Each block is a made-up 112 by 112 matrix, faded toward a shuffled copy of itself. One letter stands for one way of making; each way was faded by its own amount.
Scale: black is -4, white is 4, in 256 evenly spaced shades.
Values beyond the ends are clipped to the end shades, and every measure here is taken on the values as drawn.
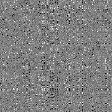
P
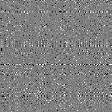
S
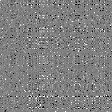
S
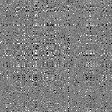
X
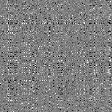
X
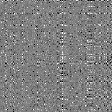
X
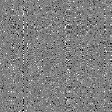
P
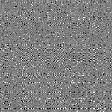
S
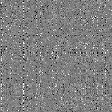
P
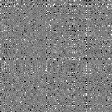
X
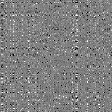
X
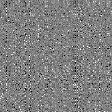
P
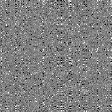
P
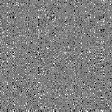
P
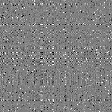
S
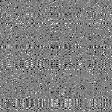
S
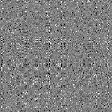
P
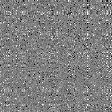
P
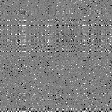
S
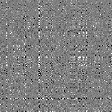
X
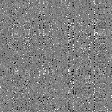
P
